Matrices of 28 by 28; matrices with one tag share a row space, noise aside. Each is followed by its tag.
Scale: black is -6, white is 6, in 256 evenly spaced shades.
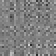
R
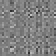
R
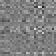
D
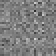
D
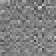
D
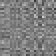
D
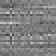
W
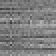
W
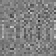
R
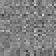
D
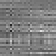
W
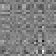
D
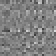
D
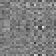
D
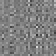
R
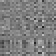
D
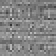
W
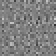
R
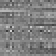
W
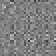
R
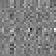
R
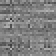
W
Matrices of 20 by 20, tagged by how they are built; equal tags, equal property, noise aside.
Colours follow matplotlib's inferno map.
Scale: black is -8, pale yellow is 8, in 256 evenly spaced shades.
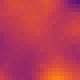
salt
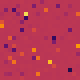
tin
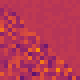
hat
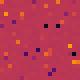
tin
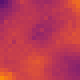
salt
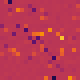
tin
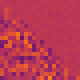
hat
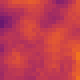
salt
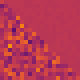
hat
